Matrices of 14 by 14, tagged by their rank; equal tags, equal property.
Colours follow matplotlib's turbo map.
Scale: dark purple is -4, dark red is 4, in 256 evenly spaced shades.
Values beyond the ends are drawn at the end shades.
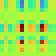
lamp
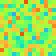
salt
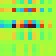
lamp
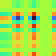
lamp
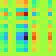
lamp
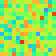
salt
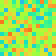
salt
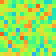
salt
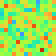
salt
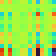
lamp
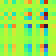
lamp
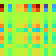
lamp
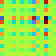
lamp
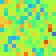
salt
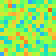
salt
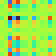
lamp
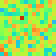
salt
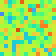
salt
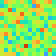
salt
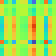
lamp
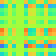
lamp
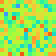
salt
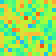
salt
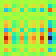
lamp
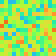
salt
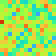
salt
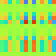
lamp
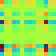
lamp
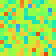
salt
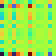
lamp
